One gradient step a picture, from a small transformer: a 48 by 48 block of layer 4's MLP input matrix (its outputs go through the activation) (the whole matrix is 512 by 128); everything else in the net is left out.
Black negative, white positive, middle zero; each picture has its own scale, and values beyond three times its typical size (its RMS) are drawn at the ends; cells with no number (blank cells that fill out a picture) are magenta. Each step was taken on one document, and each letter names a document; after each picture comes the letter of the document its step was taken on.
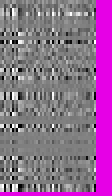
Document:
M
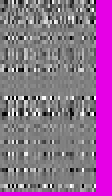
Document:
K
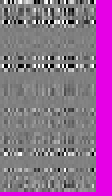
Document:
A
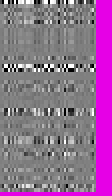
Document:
A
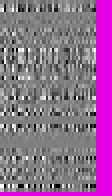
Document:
M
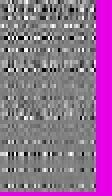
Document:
K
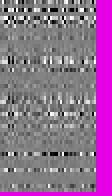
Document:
K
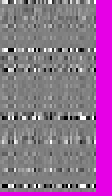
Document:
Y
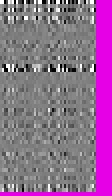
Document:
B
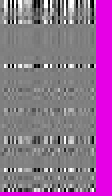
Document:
A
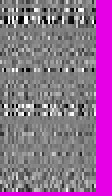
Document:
K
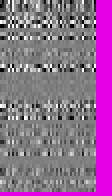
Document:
K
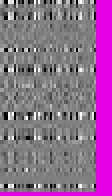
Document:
Y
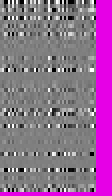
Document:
B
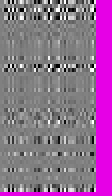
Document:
B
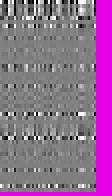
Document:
Y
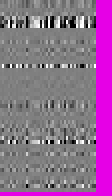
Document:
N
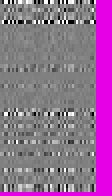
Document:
A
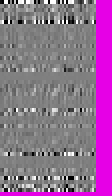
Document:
A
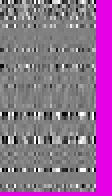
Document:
Y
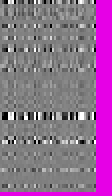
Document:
Y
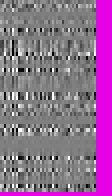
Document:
M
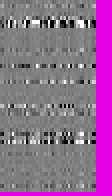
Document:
N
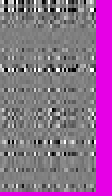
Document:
B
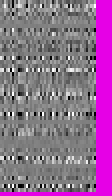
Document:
M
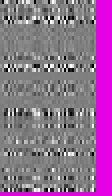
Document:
A
